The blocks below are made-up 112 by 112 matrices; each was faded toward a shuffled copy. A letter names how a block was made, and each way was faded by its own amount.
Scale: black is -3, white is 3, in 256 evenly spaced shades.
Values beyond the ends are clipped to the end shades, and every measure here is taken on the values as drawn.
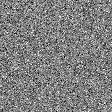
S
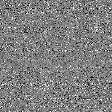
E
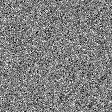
S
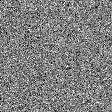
S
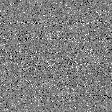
E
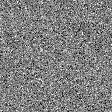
S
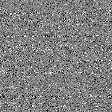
E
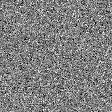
S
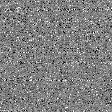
E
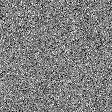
S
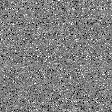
E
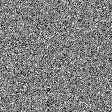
S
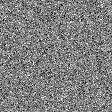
S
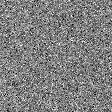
S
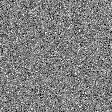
S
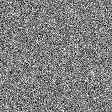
S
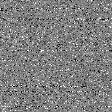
E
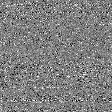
E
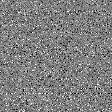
E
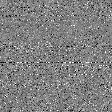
E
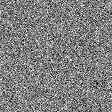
S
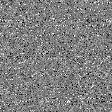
E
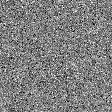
S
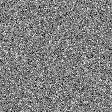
S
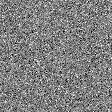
S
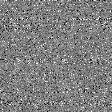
E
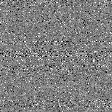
E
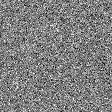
S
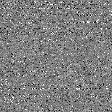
E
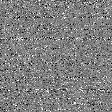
E
